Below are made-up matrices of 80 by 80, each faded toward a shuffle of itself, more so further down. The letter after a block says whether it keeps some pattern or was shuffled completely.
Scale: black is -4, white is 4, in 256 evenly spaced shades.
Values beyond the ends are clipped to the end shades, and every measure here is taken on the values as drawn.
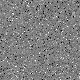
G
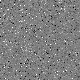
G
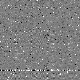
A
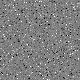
G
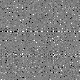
A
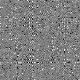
A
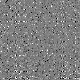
A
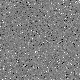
G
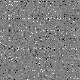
A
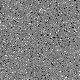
G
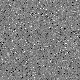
G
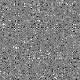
A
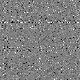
A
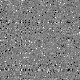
A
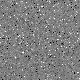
G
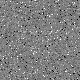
G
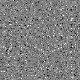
A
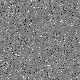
G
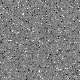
G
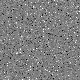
G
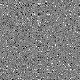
A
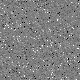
G
